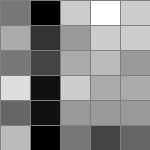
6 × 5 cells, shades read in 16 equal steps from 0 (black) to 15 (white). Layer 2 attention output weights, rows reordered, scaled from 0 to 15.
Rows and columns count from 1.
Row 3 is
7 4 10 11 9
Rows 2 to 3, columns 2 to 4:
3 9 12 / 4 10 11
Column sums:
54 9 59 61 58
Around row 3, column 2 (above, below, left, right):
3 1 7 10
